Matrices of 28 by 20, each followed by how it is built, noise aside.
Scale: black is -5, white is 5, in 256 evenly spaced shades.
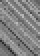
Toeplitz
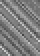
Toeplitz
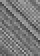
Toeplitz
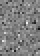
noise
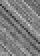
Toeplitz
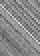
Toeplitz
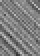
Toeplitz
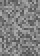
noise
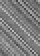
Toeplitz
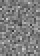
noise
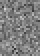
noise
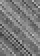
Toeplitz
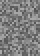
noise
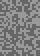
noise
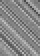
Toeplitz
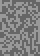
noise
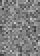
noise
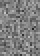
noise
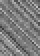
Toeplitz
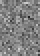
noise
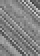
Toeplitz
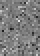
noise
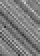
Toeplitz
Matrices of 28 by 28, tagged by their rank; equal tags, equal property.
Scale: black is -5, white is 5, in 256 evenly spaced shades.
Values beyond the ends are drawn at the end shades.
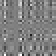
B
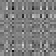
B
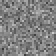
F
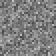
F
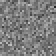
F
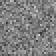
F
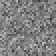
F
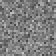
F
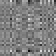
B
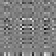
B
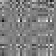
B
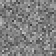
F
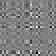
B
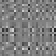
B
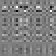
B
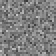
F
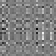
B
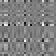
B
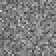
F
